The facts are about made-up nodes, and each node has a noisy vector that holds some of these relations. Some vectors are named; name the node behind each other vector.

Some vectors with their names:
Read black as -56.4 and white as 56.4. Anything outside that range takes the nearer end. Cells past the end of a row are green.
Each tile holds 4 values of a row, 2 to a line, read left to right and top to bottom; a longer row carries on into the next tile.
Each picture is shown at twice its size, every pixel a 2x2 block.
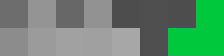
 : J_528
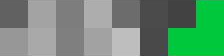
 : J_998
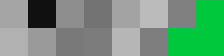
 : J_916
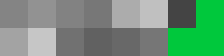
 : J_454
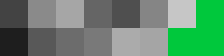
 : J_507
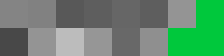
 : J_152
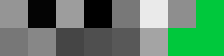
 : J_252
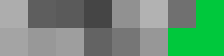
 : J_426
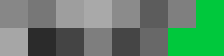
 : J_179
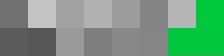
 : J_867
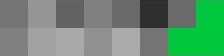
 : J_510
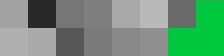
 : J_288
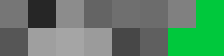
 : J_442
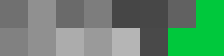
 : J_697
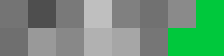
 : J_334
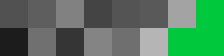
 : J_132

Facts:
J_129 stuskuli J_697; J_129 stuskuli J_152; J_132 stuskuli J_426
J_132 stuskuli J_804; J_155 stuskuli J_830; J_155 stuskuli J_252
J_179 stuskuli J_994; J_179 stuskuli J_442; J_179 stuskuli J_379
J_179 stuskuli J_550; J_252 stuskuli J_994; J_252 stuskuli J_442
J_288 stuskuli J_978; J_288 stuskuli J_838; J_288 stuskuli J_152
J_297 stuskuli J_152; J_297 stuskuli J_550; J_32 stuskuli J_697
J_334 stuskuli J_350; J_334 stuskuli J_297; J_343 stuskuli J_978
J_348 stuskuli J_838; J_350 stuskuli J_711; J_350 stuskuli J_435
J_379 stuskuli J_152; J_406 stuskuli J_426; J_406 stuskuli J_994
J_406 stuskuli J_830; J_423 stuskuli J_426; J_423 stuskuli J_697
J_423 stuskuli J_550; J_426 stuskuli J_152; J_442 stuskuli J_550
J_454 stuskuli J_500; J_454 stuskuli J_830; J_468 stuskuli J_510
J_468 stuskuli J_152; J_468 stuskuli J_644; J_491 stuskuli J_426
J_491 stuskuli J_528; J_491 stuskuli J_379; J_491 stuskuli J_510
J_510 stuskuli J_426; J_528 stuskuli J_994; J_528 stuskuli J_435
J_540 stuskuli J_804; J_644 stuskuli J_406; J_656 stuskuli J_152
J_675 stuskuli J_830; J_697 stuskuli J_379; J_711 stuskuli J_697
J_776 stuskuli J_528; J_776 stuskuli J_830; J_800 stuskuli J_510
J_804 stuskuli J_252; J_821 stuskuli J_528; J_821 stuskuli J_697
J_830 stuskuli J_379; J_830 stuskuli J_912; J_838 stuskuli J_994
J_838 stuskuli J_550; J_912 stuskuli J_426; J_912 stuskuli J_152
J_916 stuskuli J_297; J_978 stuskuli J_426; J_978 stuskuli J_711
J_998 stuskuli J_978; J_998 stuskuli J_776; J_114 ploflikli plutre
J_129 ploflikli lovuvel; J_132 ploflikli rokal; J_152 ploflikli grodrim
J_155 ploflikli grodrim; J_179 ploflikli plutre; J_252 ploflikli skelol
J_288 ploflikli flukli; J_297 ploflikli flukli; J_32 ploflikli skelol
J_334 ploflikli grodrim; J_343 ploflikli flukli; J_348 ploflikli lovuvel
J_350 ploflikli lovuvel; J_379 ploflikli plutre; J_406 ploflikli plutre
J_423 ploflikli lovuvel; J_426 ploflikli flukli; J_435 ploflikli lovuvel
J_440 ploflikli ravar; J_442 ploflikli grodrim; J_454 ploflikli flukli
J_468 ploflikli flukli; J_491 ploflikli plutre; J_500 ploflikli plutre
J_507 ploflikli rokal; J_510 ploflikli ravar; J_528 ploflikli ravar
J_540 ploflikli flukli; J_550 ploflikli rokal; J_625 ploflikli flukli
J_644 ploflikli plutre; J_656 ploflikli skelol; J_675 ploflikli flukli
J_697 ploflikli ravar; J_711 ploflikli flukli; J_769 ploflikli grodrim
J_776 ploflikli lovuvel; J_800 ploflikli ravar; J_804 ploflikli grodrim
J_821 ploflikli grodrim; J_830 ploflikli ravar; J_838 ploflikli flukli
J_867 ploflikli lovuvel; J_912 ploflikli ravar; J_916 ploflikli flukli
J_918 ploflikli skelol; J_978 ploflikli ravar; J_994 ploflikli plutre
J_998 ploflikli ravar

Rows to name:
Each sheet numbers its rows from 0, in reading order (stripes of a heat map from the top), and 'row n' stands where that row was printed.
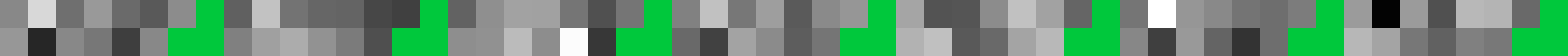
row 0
J_379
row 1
J_830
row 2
J_440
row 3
J_435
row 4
J_468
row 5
J_500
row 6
J_540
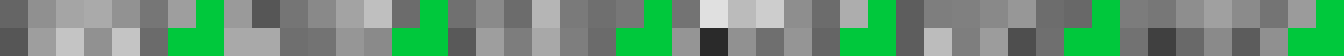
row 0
J_769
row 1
J_343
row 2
J_821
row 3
J_114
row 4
J_155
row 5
J_348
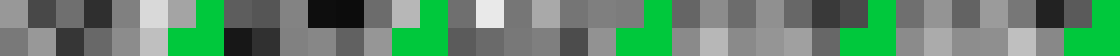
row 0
J_656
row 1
J_550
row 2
J_776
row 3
J_912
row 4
J_800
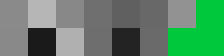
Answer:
J_994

